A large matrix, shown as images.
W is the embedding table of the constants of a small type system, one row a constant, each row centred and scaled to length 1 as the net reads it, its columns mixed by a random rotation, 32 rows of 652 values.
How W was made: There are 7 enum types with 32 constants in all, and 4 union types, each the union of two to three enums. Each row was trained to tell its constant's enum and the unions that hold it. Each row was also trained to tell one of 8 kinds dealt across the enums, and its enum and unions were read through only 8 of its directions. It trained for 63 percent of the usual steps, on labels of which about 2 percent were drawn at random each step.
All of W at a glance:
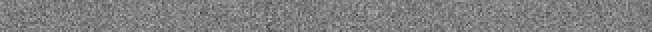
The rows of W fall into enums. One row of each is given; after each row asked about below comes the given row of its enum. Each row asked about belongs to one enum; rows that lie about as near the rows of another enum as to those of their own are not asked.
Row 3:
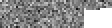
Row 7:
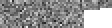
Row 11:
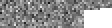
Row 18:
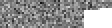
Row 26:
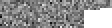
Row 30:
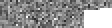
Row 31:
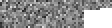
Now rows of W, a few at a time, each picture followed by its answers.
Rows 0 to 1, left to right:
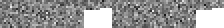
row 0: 31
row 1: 26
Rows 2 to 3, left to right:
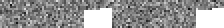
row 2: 7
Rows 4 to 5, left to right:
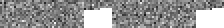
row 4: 11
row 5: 7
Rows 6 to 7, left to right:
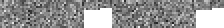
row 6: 3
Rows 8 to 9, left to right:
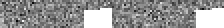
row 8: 7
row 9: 31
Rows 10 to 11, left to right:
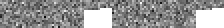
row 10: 26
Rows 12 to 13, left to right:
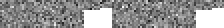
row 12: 31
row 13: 31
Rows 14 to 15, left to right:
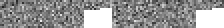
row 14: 30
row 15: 11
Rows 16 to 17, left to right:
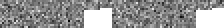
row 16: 26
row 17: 26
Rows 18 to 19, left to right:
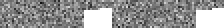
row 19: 3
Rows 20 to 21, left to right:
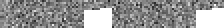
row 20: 26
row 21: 18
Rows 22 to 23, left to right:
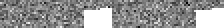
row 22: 30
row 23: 31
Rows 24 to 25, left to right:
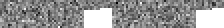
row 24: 11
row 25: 7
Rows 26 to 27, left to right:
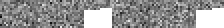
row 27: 3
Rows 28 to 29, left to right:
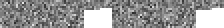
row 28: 7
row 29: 30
